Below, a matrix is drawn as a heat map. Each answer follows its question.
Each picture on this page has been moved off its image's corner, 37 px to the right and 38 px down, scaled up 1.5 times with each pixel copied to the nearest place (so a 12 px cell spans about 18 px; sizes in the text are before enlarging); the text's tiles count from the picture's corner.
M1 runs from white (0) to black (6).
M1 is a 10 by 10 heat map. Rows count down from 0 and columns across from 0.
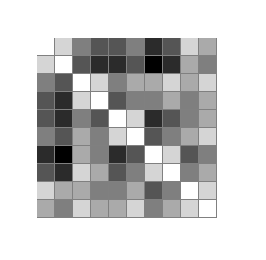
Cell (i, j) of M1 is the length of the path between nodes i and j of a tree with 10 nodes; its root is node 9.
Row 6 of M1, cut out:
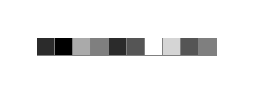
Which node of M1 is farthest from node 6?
1
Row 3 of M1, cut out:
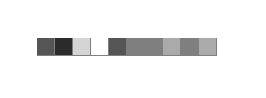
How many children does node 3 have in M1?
0
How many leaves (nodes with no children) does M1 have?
4
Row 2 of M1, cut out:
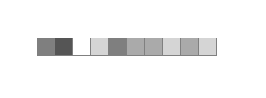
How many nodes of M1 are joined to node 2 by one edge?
3
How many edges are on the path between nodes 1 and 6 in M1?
6
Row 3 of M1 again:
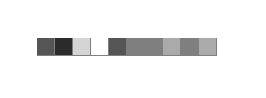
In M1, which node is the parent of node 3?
2
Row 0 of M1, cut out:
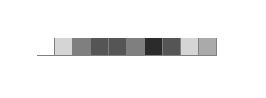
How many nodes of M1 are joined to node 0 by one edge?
2
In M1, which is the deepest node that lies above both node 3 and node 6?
2
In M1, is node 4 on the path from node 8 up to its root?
no
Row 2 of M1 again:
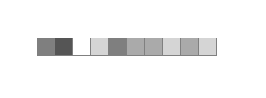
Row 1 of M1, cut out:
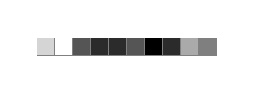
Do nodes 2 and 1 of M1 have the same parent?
no
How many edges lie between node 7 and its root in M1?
2
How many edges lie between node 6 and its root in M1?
3
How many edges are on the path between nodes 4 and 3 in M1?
4
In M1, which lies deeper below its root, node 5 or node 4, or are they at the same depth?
node 4
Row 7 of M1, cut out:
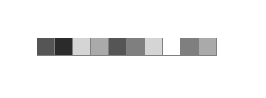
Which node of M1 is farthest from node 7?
1
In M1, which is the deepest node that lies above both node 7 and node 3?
2
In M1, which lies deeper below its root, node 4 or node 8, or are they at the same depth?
node 4
